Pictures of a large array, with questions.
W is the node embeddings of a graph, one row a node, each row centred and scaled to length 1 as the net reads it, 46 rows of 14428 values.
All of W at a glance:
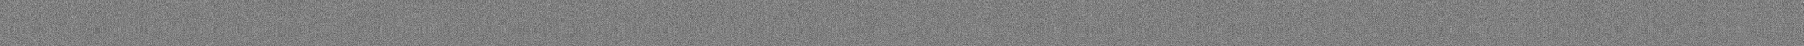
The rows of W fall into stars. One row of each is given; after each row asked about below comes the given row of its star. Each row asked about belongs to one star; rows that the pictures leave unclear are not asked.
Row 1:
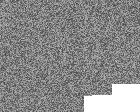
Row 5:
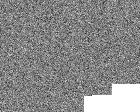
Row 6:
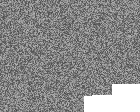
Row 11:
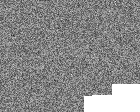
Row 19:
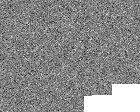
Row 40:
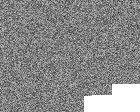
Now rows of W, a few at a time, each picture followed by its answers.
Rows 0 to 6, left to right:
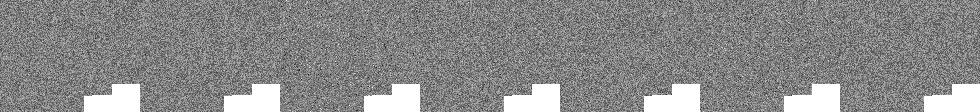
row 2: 1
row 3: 40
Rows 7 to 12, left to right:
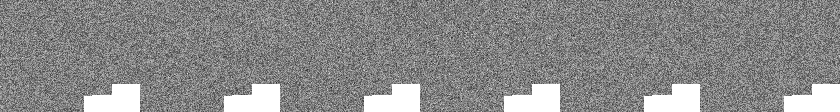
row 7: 11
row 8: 19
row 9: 1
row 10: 6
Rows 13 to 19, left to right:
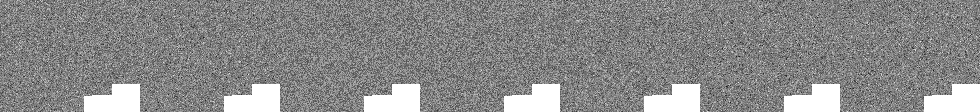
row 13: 5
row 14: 40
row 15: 40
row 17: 6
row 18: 19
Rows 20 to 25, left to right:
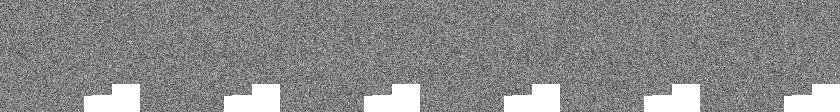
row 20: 11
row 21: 19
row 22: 11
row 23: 6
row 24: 6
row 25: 1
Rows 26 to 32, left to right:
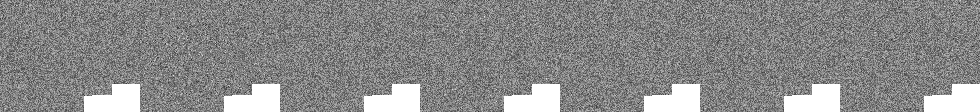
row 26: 6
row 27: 6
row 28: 5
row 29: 5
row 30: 5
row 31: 5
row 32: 5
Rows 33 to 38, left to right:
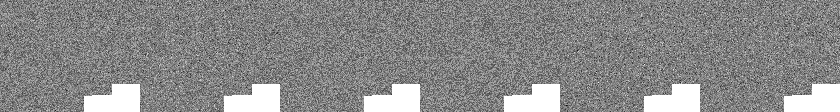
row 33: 1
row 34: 11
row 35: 40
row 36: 11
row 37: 19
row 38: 5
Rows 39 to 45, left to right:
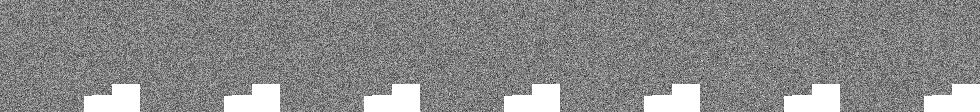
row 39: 19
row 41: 5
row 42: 6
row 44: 40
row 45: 1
